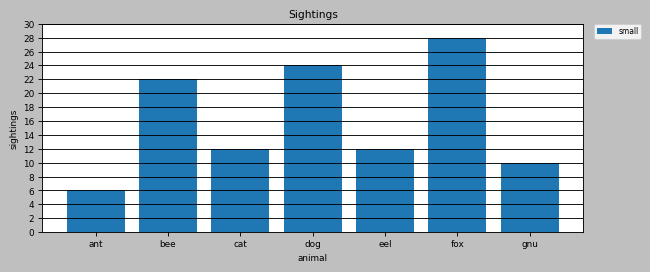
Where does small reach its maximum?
fox
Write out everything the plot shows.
Title: Sightings
x-axis: animal, ticks ant bee cat dog eel fox gnu
y-axis: sightings, ticks 0 2 4 6 8 10 12 14 16 18 20 22 24 26 28 30
Legend: small
Values:
small: 6 22 12 24 12 28 10
